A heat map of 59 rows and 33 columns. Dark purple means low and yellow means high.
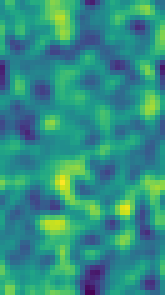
The ninth with the highest average is the centre. Neither half mirrors the other. The field is mottled with small blotches. There is no overall slope. The histogram is bell-shaped.
